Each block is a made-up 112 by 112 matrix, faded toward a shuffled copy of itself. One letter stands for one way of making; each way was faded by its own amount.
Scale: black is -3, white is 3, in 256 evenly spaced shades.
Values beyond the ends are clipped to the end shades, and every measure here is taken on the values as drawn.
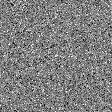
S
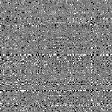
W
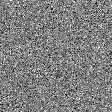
S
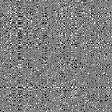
W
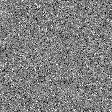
S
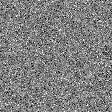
S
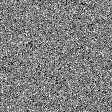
S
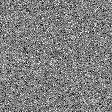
S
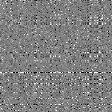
W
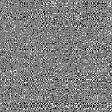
W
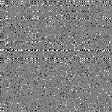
W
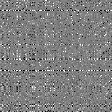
W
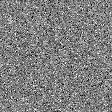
S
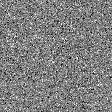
S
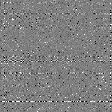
W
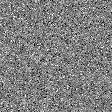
S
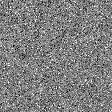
S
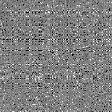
W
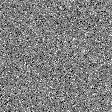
S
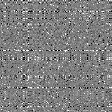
W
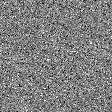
S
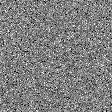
S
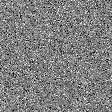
S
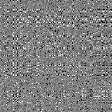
W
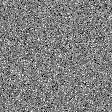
S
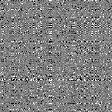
W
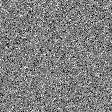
S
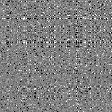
W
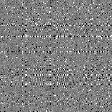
W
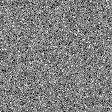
S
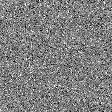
S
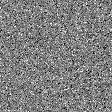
S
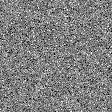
S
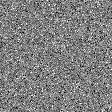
S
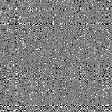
W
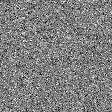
S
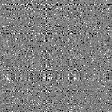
W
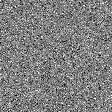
S
